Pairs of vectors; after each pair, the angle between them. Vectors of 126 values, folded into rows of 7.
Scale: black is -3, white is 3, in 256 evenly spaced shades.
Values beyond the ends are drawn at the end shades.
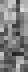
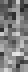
nearly opposite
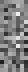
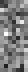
partly opposed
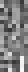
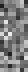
partly opposed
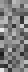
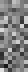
nearly parallel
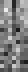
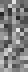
partly opposed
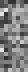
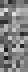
nearly parallel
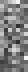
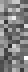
nearly parallel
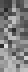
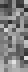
partly aligned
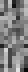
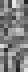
nearly opposite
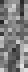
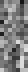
nearly parallel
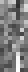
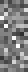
orthogonal
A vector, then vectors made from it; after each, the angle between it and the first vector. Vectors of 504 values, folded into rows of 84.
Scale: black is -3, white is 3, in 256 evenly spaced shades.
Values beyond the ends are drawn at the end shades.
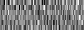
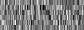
partly opposed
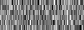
orthogonal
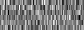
nearly opposite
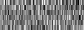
nearly opposite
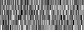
orthogonal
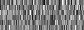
partly aligned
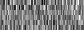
nearly parallel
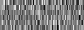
nearly opposite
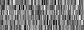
nearly parallel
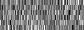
partly aligned
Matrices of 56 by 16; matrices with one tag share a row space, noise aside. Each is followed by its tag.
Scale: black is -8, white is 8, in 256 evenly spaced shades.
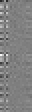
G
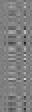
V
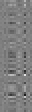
V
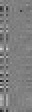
G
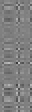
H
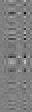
V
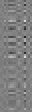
V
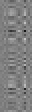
V
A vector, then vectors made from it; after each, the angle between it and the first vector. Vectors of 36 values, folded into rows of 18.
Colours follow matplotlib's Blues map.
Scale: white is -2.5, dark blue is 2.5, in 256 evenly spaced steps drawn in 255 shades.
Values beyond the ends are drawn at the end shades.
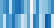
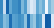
partly aligned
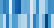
nearly parallel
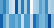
partly aligned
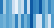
partly opposed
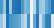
nearly parallel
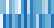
partly opposed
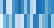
partly aligned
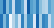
orthogonal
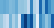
partly opposed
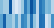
nearly opposite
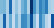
nearly opposite
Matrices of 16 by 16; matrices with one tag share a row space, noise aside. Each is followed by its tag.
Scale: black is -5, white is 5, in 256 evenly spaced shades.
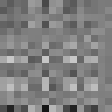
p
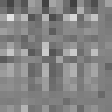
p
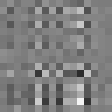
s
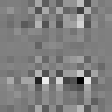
s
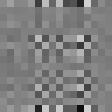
s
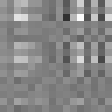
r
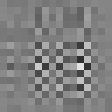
s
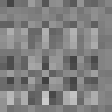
p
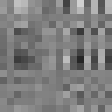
r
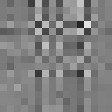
s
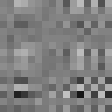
r
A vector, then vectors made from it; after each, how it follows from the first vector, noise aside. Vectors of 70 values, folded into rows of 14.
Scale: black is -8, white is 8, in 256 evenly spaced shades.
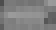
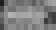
scaled up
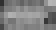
scaled up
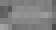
reversed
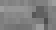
wrapped around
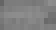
shrunk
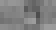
wrapped around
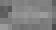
reversed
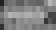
scaled up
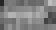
scaled up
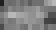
scaled up
